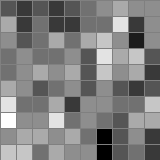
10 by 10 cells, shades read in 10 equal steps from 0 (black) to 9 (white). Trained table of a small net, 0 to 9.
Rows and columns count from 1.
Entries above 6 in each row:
0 1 1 2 1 0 2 2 0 2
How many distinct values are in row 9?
6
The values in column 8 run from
3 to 8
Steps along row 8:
down same up down up down down up same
